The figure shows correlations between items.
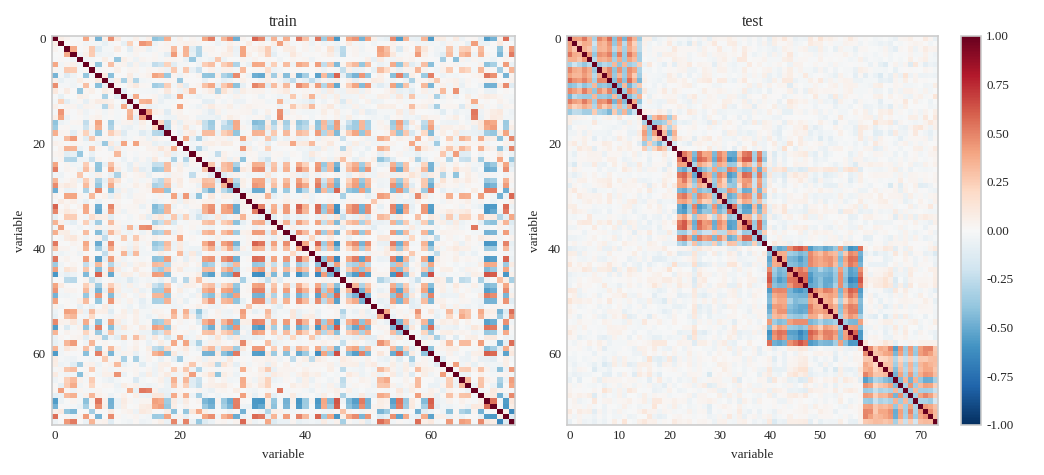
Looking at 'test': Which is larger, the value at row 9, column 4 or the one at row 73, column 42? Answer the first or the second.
the second
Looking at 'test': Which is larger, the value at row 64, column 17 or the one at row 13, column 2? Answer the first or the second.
the second
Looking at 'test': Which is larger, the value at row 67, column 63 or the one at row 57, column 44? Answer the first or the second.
the first
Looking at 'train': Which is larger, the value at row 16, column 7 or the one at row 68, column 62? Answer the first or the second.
the first
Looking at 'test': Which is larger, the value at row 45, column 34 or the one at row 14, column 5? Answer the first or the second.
the second
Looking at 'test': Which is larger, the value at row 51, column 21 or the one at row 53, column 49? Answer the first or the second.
the second
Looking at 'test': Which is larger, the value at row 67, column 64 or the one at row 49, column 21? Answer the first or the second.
the second
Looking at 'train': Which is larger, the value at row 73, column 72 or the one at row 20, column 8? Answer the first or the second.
the first
